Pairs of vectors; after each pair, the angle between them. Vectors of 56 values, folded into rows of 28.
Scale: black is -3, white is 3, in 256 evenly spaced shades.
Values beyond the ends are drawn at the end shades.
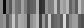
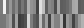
nearly opposite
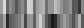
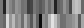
nearly opposite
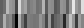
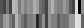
orthogonal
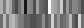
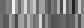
partly opposed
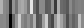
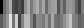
partly opposed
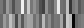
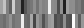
partly opposed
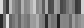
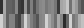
partly opposed
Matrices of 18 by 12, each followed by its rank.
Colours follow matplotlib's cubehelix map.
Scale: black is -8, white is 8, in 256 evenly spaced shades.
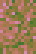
full rank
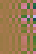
one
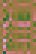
two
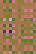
two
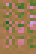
two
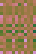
two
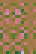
two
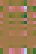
one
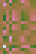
two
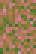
full rank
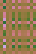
one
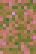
full rank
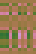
one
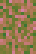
full rank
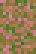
full rank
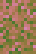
full rank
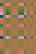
one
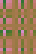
one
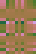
one
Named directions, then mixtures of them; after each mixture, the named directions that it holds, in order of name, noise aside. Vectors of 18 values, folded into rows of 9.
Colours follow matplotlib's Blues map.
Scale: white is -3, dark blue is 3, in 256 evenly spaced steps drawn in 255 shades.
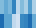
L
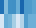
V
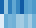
L, V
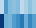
L, V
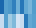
V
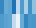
L, V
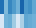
V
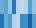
L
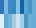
V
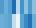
L, V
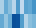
L, V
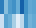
V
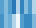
L, V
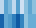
V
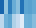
V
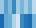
L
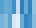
L, V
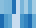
L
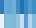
L, V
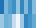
L, V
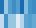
V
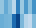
L, V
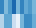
L, V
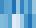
L, V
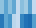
L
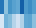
V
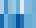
V
